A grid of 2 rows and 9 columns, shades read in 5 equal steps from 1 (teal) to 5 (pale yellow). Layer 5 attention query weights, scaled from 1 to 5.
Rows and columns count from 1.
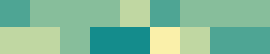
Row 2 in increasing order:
1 1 2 2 3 4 4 4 5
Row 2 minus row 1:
2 1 0 -2 -3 3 1 -1 -1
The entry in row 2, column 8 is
2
